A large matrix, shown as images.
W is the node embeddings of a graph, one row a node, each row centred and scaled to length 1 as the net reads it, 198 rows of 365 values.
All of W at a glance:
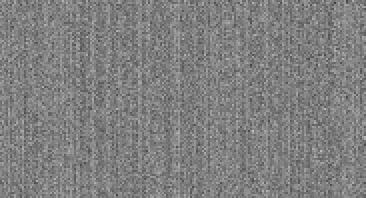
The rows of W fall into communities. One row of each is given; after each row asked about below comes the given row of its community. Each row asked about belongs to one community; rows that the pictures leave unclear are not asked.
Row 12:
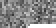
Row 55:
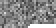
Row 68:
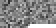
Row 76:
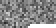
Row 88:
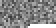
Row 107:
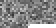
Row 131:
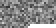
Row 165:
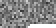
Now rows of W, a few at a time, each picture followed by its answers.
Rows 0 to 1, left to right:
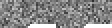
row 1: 55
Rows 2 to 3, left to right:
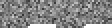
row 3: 55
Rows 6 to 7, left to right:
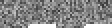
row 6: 107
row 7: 165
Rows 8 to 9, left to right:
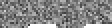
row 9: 88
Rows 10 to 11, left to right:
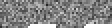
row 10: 165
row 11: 107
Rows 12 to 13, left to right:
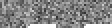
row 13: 88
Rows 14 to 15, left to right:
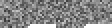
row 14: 55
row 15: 76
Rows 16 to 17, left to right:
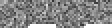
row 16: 55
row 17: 68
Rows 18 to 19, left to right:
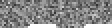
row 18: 131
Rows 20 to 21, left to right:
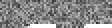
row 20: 131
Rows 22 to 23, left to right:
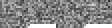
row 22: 12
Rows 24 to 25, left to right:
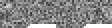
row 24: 165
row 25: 88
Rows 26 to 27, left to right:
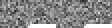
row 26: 12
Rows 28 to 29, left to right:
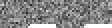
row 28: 107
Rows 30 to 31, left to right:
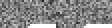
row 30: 131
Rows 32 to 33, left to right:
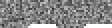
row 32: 131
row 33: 165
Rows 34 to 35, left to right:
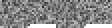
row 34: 165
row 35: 88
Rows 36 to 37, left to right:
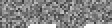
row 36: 12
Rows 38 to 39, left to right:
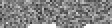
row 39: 165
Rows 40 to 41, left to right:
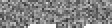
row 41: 12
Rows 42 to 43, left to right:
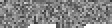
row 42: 165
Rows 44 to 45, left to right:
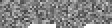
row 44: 76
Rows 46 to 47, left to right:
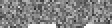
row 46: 107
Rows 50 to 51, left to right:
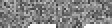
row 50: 12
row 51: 12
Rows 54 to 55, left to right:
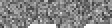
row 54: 55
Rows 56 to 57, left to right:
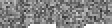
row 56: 12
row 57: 165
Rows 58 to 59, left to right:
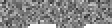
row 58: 131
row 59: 165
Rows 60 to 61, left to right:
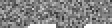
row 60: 68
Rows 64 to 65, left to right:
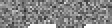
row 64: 165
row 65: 107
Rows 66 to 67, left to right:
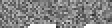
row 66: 165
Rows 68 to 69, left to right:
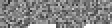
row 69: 12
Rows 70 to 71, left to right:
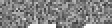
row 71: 68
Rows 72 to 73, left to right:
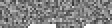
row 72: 107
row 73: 12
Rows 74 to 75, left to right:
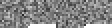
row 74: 76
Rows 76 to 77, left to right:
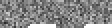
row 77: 68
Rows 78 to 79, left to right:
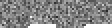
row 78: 131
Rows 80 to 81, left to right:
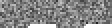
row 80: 88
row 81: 55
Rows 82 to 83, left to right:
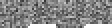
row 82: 12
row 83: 12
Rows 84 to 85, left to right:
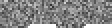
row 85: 55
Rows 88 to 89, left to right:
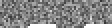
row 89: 68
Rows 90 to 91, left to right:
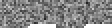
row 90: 165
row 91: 107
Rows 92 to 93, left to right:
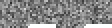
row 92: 107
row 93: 12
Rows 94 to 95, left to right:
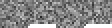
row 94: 68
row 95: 55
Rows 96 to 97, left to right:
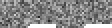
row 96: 12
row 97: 76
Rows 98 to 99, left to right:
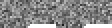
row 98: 55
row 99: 12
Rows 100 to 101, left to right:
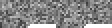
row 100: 12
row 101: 107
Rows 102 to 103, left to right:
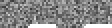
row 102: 107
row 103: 12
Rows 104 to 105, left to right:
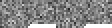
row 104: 107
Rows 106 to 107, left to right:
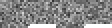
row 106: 88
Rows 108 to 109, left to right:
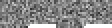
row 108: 107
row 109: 12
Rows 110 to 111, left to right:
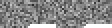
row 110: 76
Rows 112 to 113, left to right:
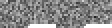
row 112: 68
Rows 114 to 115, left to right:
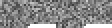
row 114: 88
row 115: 131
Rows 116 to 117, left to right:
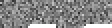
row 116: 107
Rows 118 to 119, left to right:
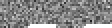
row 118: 68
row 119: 76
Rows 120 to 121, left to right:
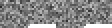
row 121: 165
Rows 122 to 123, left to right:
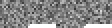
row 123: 131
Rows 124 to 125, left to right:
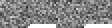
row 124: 55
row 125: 107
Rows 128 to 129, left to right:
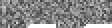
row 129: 131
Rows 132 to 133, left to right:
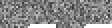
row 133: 88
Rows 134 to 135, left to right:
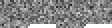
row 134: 88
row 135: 131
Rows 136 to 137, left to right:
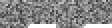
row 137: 76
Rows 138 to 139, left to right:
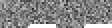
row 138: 55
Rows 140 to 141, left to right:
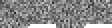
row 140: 131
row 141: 76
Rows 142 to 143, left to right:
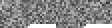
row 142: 55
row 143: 131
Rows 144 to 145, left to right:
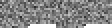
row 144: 131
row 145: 165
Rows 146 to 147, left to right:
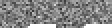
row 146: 165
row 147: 68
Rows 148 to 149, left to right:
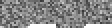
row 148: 131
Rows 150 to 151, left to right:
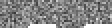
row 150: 88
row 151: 68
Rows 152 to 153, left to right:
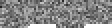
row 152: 131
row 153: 107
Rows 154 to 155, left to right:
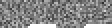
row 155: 88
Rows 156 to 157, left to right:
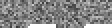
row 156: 12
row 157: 88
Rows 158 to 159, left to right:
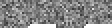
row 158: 55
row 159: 107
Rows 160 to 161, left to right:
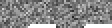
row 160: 131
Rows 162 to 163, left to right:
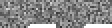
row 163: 88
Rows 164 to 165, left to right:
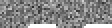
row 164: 12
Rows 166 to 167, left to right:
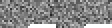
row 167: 131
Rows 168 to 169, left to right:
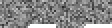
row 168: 55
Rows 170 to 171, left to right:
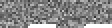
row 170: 88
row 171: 131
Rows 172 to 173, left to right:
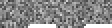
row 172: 68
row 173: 55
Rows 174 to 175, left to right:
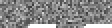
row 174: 68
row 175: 165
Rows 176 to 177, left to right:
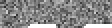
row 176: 131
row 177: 55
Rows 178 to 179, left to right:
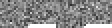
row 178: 68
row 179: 131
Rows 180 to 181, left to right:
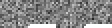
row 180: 55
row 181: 107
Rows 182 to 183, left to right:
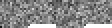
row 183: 131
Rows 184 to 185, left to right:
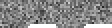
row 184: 12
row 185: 165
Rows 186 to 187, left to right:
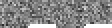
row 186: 107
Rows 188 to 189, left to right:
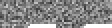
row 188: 165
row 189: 68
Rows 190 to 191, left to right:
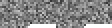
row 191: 131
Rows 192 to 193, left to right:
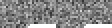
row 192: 12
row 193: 12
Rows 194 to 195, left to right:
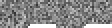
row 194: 88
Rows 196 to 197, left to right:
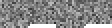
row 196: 88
